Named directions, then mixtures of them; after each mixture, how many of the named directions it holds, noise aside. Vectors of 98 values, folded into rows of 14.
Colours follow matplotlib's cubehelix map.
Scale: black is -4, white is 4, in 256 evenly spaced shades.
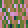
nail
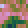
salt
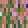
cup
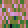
two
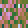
three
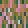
two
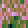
two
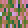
one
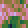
two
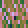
one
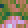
one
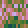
three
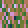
one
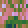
three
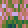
three
